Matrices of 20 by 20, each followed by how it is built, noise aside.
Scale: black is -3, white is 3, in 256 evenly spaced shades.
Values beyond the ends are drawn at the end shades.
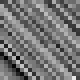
Toeplitz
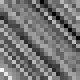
Toeplitz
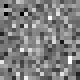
noise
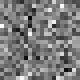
noise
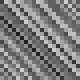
Toeplitz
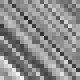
Toeplitz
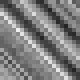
Toeplitz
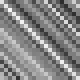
Toeplitz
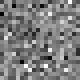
noise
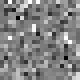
noise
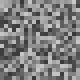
noise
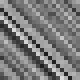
Toeplitz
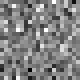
noise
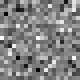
noise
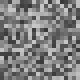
noise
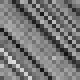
Toeplitz
